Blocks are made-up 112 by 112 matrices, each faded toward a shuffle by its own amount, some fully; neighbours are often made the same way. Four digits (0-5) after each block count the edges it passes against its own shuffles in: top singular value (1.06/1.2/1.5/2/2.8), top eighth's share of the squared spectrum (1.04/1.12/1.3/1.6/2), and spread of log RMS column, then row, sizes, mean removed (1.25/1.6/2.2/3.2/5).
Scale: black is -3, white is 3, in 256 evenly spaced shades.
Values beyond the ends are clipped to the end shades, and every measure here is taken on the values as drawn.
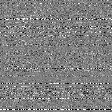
3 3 0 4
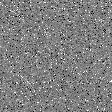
1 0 0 1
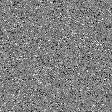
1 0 0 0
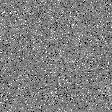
0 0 0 1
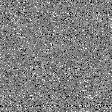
1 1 0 3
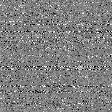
2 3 0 4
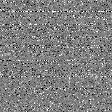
2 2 0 3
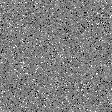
0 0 0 0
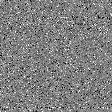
1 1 0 1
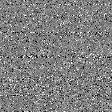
1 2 0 3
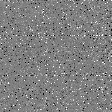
2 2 1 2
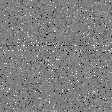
2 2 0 1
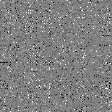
2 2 2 2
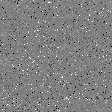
1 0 0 0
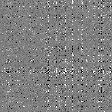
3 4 3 3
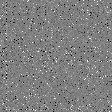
2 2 1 1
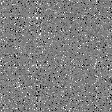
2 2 2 2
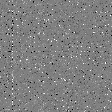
3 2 1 1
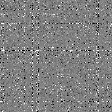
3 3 3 3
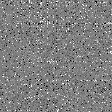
2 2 2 2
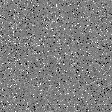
1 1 1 1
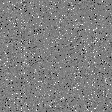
1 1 0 0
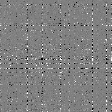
3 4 3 3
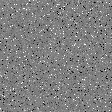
0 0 0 0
